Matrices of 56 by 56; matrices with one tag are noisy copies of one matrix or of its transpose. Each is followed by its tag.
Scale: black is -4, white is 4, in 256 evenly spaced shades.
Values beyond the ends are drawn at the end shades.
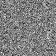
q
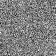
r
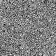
r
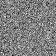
q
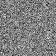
q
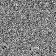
q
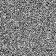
q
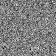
q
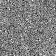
r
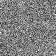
r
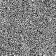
r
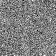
r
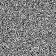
q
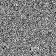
q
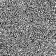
r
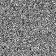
q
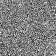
r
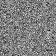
q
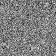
q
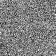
r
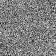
r
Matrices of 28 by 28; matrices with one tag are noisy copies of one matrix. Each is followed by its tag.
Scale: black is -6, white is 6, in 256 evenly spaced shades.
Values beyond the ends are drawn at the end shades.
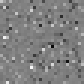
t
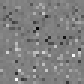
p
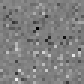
p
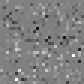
p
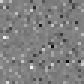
t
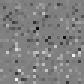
p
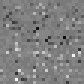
p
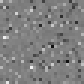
t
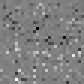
p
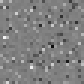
t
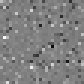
t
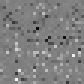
p
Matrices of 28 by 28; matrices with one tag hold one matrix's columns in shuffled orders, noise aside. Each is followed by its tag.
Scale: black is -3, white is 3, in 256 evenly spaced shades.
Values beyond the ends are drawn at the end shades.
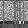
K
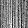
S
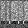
K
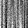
S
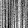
S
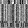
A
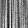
S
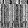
A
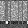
K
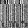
A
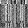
A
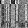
A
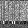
K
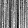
S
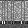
K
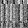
A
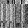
A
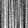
S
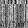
A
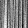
S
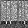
K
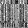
A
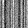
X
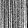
S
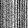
X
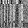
A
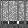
K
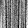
S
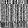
A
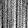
S
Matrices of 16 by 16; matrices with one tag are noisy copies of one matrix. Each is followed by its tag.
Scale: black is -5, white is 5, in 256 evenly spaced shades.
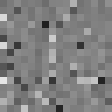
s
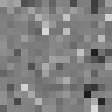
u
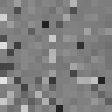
s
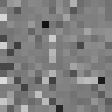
s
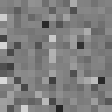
s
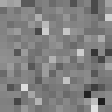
u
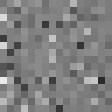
s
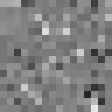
u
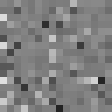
s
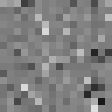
u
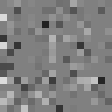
s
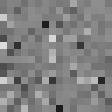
s
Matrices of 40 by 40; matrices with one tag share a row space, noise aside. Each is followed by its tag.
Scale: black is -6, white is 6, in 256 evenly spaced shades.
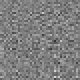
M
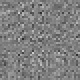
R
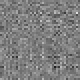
M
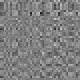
M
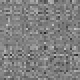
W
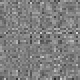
M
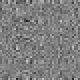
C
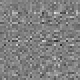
M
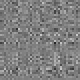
M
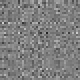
R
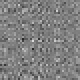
R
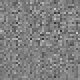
M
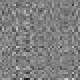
C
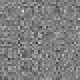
R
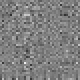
C
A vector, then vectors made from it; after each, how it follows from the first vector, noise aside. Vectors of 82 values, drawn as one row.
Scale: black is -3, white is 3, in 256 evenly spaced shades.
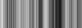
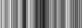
wrapped around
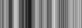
wrapped around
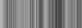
shrunk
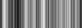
wrapped around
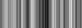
wrapped around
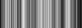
wrapped around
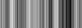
wrapped around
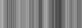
shrunk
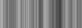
shrunk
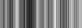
wrapped around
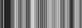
wrapped around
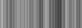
shrunk
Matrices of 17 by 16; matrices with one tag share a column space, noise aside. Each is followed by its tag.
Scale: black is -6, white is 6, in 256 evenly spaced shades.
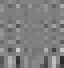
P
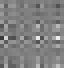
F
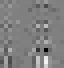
P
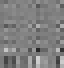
P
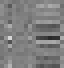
F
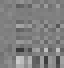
P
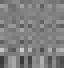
P
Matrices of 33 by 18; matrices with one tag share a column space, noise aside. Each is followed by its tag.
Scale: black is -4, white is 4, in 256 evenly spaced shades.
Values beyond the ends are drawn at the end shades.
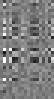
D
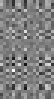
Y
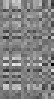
Y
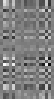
Y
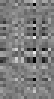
D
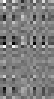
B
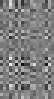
Y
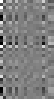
B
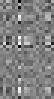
B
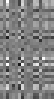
Y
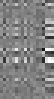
D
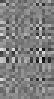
D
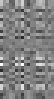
Y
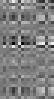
B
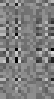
D
